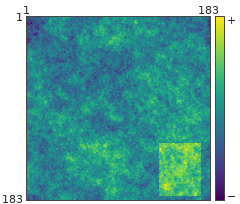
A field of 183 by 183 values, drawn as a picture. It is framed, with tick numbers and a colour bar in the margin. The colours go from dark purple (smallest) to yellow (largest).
Odd patch: higher, in the bottom right. Ninth with the highest average: bottom right. Ninth with the lowest average: top left.
